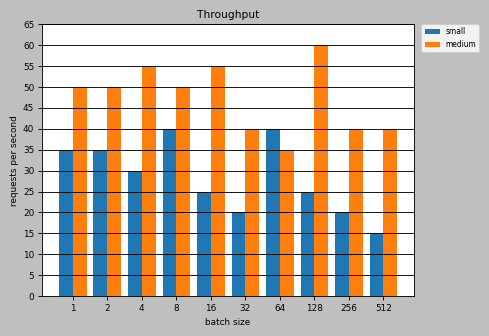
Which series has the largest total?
medium
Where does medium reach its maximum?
128
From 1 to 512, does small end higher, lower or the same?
lower
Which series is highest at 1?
medium
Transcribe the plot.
Title: Throughput
x-axis: batch size, ticks 1 2 4 8 16 32 64 128 256 512
y-axis: requests per second, ticks 0 5 10 15 20 25 30 35 40 45 50 55 60 65
Legend: small, medium
Values:
small: 35 35 30 40 25 20 40 25 20 15
medium: 50 50 55 50 55 40 35 60 40 40
